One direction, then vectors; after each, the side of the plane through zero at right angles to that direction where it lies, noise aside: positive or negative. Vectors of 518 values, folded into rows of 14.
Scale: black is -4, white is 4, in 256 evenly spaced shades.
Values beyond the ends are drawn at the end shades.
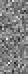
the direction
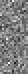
positive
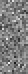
positive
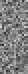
negative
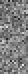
negative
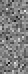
negative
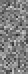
negative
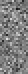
positive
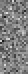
positive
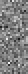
positive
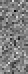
positive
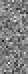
positive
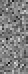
negative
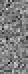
negative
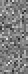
positive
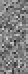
positive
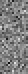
negative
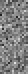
negative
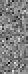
negative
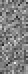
negative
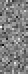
negative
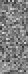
positive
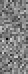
negative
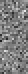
negative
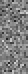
negative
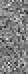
positive
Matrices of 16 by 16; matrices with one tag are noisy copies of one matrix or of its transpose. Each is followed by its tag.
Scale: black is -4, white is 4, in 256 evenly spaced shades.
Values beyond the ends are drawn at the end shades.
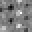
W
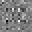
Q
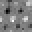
W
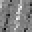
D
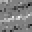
D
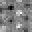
W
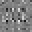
Q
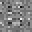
Q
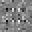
Q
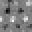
W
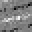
D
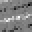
D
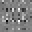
Q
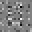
Q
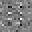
Q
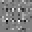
Q
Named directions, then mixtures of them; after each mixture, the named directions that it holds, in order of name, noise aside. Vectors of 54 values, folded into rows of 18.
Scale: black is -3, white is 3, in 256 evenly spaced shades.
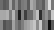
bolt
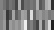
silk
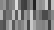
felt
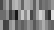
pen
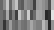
felt, pen, silk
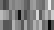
bolt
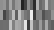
felt, silk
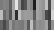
felt, pen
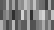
felt, pen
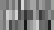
bolt, pen, silk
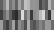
felt, pen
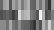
bolt, pen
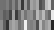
bolt, pen, silk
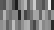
bolt, felt, silk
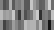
bolt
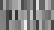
felt, pen, silk
